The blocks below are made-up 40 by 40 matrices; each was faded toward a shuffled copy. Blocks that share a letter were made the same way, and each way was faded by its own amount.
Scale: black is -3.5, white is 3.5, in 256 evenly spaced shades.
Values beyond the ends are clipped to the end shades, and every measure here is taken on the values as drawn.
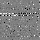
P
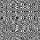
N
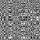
N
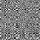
N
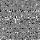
P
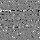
P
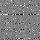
P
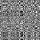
N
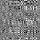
N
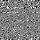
P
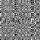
N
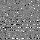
P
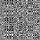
N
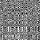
N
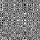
N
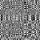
N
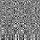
N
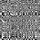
N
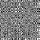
N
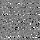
P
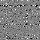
P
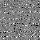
P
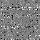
P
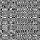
N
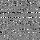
P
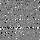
P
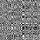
N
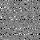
P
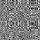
N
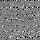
P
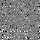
P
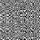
N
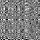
N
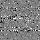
P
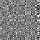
N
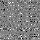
P
